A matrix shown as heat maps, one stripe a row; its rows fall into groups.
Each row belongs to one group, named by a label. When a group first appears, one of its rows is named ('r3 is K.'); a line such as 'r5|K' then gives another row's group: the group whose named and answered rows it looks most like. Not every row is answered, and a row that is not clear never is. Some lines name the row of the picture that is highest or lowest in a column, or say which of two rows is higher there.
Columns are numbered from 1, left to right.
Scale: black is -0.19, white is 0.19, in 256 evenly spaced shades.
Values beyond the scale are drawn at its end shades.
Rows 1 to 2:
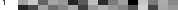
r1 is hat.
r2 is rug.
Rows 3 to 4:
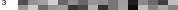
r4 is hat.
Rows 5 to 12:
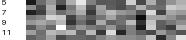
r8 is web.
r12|rug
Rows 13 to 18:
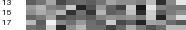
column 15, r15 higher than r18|No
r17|web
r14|hat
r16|rug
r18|rug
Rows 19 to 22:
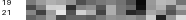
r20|web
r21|web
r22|rug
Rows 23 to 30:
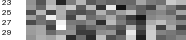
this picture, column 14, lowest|28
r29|hat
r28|hat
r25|hat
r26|web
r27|web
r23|rug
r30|hat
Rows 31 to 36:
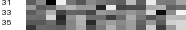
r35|rug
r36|rug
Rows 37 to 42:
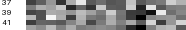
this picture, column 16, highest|41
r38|hat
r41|rug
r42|web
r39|web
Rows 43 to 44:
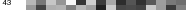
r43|web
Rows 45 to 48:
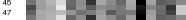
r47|hat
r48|hat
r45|hat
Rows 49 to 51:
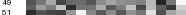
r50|hat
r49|rug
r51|rug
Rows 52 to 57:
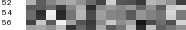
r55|rug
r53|rug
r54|rug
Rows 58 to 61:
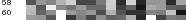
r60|web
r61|hat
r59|web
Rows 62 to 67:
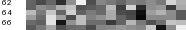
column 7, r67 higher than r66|No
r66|rug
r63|hat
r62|rug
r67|rug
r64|web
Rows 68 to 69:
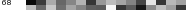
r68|rug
